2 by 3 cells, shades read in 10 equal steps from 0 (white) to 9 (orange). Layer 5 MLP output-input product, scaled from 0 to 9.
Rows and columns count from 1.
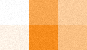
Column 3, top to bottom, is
4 5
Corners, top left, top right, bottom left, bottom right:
0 4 1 5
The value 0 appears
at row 1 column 1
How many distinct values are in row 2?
3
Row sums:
11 15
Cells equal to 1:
1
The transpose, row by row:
0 1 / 7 9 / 4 5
